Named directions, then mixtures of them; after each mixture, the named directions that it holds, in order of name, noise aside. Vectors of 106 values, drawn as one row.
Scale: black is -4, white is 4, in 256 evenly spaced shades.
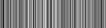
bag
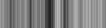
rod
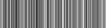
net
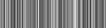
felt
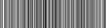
bag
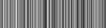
bag, net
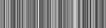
felt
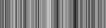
felt, rod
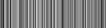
bag, net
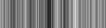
felt, rod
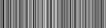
bag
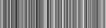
net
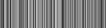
bag, net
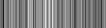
bag, rod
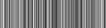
bag, felt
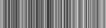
net, rod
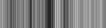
rod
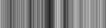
rod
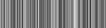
felt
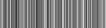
net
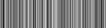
bag, felt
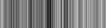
net, rod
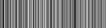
bag, felt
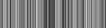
net, rod
